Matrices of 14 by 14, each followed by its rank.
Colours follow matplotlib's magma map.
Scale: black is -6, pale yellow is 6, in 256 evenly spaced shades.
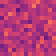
full rank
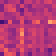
three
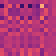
two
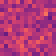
full rank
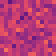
full rank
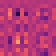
two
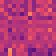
three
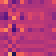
two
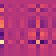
one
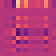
one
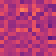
three
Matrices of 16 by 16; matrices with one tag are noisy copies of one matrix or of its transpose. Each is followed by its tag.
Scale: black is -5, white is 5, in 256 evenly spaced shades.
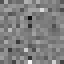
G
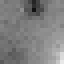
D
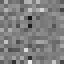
G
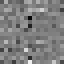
G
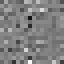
G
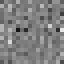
G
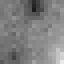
D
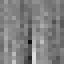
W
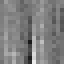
W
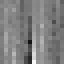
W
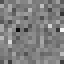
G
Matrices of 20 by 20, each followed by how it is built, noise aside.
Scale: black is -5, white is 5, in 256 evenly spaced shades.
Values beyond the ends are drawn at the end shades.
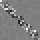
banded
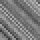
Toeplitz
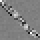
banded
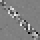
banded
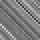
Toeplitz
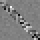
banded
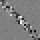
banded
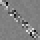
banded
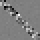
banded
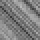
Toeplitz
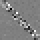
banded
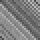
Toeplitz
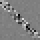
banded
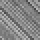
Toeplitz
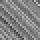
Toeplitz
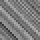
Toeplitz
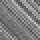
Toeplitz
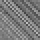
Toeplitz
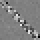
banded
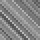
Toeplitz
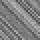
Toeplitz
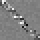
banded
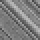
Toeplitz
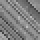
Toeplitz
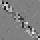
banded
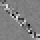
banded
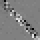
banded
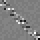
banded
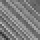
Toeplitz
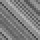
Toeplitz
